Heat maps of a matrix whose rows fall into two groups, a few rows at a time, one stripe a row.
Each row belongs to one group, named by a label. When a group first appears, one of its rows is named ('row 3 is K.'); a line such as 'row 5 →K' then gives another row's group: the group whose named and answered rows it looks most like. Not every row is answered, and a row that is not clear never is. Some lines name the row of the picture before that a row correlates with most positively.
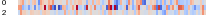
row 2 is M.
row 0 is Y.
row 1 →M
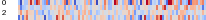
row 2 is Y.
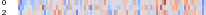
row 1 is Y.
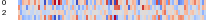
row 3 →M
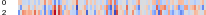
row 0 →M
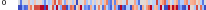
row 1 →Y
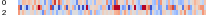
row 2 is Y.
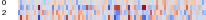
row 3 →Y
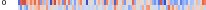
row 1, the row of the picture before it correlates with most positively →1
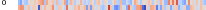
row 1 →Y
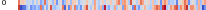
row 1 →M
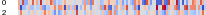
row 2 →M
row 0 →Y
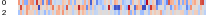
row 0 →Y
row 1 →Y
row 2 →Y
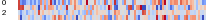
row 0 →M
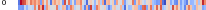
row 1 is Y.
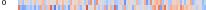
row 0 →Y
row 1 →M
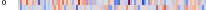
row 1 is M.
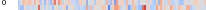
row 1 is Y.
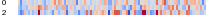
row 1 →Y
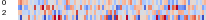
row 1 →Y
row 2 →M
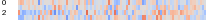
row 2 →M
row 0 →Y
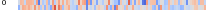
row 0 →Y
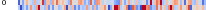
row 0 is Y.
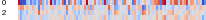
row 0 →M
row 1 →Y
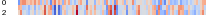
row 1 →M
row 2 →M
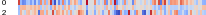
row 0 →M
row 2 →Y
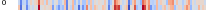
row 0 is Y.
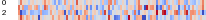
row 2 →M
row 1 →Y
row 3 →Y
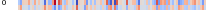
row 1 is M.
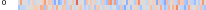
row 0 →M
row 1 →Y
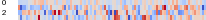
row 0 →Y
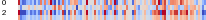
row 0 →M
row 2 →M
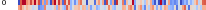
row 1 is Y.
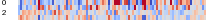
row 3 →Y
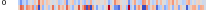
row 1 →Y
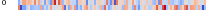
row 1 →M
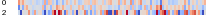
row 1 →Y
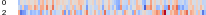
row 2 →M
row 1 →Y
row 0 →Y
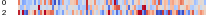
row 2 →Y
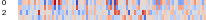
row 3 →Y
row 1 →M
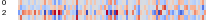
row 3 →M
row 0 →M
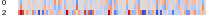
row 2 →Y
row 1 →M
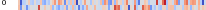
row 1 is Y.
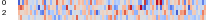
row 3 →M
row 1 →Y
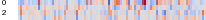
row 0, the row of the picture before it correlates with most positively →0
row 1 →Y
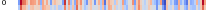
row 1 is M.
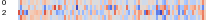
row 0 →M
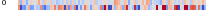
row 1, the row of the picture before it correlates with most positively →1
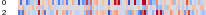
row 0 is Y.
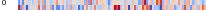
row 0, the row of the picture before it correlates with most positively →2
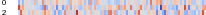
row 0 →Y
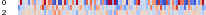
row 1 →Y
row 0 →M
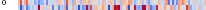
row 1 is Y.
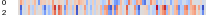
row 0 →Y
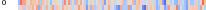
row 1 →Y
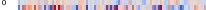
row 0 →Y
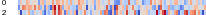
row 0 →Y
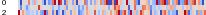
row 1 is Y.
